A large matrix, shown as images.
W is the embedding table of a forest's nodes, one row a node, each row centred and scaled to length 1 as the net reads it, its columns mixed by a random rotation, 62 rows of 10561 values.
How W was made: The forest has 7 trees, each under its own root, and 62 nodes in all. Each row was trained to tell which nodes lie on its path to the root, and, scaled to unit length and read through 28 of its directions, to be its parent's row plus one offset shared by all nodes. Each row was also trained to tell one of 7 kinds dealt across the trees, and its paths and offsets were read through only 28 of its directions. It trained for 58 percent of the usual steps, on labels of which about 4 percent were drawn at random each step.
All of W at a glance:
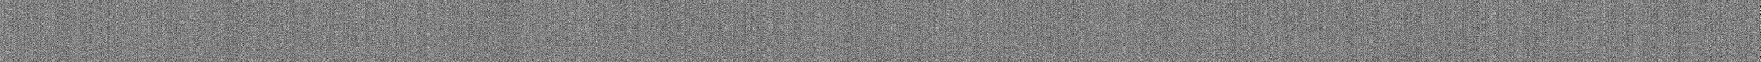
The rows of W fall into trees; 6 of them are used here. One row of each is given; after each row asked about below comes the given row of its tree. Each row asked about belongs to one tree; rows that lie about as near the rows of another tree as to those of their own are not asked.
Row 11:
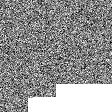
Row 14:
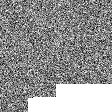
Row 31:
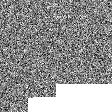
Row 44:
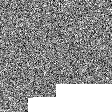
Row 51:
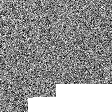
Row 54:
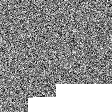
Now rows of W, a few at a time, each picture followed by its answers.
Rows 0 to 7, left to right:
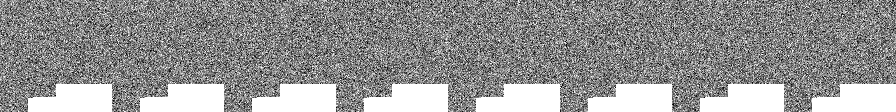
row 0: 51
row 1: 51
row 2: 51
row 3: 54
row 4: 31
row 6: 14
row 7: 54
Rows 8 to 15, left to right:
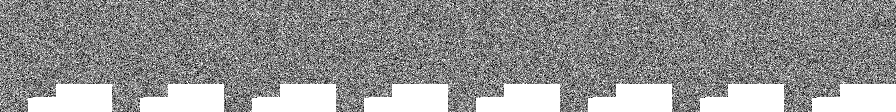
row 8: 51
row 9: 44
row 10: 14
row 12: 54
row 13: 14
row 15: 51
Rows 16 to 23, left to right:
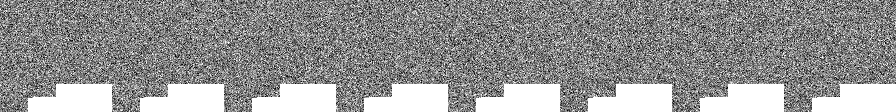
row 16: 14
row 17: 44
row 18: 14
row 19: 54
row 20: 31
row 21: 14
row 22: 14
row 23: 31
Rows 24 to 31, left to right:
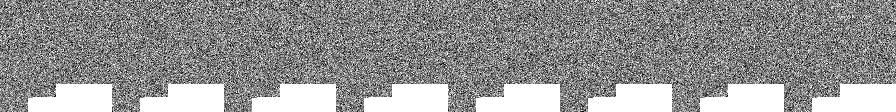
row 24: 11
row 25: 54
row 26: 14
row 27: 11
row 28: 11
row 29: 51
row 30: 11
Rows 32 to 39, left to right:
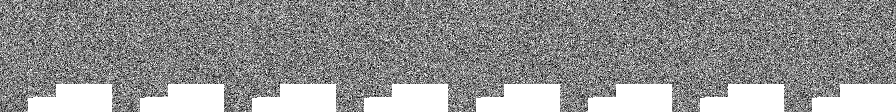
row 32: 14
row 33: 51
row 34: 14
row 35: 31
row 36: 11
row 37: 54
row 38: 11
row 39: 54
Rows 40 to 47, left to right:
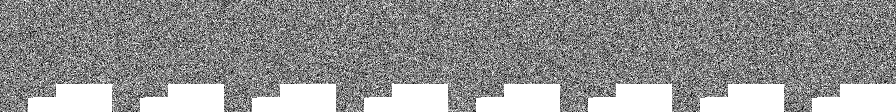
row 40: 31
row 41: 54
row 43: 31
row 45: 31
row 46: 51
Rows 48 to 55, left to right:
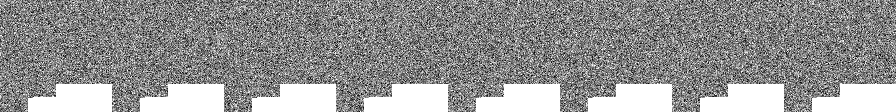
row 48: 51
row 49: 54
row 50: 14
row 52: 31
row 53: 51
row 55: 31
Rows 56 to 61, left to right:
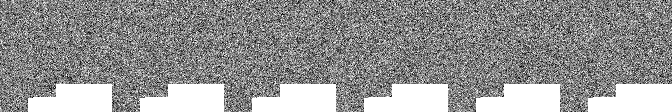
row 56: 14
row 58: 54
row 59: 11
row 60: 11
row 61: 51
